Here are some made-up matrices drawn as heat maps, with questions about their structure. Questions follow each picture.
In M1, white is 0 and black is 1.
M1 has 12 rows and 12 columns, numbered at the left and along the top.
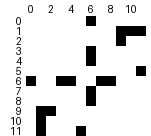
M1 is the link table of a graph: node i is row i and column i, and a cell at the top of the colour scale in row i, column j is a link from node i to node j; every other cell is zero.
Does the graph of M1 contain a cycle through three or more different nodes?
no
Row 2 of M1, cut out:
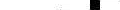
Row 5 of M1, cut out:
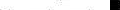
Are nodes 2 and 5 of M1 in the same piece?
yes
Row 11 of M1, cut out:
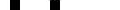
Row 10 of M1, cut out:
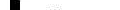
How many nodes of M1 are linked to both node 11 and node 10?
1
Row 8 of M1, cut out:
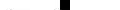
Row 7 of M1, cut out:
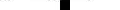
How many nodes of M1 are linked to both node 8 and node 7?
1
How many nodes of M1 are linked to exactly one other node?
8
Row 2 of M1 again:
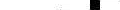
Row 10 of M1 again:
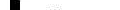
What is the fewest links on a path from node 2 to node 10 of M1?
3
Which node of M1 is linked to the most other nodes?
node 6
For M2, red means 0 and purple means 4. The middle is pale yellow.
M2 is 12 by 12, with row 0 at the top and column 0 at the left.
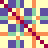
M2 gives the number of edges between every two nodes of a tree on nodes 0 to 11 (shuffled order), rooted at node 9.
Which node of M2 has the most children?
8
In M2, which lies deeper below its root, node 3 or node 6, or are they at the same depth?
the same depth
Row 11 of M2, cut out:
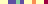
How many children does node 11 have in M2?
0
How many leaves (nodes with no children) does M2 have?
9
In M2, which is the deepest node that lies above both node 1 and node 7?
8
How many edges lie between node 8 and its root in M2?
1
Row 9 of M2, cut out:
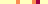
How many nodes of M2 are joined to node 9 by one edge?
2
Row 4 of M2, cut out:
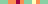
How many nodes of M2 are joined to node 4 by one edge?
4
